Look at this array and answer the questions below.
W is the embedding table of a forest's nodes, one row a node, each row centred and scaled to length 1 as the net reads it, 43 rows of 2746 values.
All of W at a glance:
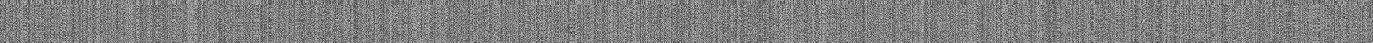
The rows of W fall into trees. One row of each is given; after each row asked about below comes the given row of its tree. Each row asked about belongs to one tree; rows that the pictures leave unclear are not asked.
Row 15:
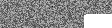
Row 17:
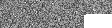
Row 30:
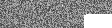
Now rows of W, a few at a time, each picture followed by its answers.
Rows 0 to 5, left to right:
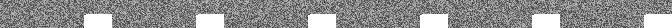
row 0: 15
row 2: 15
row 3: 15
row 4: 15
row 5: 30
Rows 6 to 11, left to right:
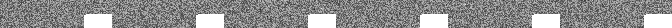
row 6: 30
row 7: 15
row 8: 30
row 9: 17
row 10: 30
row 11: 30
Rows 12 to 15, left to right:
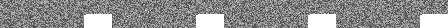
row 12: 15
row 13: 17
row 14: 30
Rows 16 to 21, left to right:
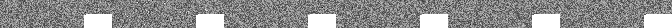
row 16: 30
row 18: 30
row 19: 15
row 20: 15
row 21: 15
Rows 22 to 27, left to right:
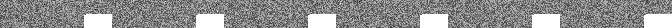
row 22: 30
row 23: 17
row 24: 15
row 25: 30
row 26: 30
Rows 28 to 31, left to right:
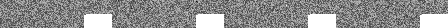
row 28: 15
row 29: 30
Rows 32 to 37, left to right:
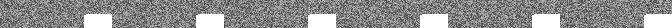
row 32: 15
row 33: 15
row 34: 17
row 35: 15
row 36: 15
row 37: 30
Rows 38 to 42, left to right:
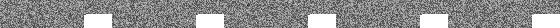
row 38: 15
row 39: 30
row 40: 15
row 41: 30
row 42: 30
